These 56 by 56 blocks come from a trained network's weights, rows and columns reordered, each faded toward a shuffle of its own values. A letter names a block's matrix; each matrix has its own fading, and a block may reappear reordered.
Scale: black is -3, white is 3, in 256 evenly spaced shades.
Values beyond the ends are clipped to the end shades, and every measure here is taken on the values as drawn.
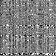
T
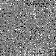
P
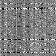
T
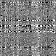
T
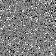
P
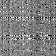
T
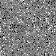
P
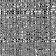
T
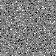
P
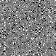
P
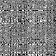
T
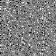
P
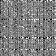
T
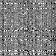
T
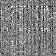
T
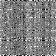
T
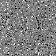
P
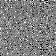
P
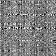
T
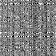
T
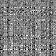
T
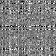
T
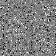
P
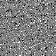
P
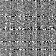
T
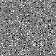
P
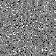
P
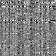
T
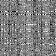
T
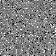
P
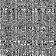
T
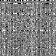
T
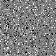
P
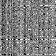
T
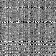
T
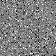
P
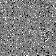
P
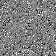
P
